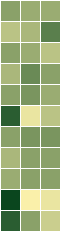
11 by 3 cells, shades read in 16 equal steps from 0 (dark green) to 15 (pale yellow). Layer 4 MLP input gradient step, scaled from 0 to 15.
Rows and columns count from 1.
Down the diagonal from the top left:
8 10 11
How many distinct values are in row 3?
3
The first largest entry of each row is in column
2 1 3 1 3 2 1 1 1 2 3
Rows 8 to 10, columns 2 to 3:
8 8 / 8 8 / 15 14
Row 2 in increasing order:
5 10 11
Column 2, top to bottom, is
9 10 9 6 7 14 7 8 8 15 8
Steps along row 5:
down up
